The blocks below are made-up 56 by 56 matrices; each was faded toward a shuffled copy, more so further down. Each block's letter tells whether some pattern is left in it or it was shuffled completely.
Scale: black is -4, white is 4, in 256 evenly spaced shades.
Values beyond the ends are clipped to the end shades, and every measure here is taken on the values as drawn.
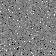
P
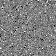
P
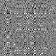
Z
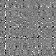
Z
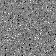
P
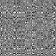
Z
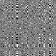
Z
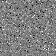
P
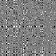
Z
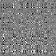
Z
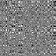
Z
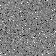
P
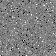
P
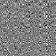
Z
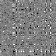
Z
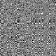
Z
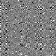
Z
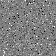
P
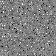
P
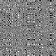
Z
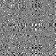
Z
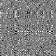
Z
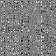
Z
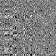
Z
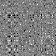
Z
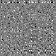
Z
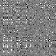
Z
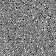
P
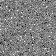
P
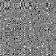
Z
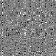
Z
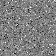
P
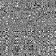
Z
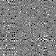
Z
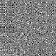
Z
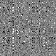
Z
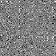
Z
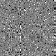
Z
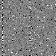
Z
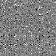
Z
